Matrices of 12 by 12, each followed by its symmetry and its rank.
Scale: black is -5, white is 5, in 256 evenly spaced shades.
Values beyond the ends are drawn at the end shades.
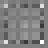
symmetric, rank one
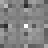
symmetric, rank two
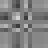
symmetric, rank one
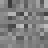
neither, rank two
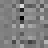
neither, rank two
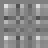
symmetric, rank one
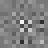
symmetric, rank two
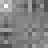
symmetric, rank two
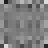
neither, rank two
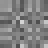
symmetric, rank two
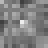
symmetric, rank two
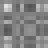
symmetric, rank one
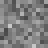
neither, full rank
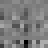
neither, rank two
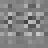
neither, rank two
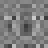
neither, rank two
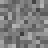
neither, full rank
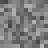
neither, full rank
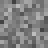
neither, full rank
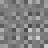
symmetric, rank two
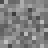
neither, full rank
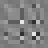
symmetric, rank two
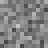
neither, full rank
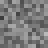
neither, full rank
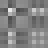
symmetric, rank one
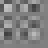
symmetric, rank one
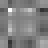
symmetric, rank one
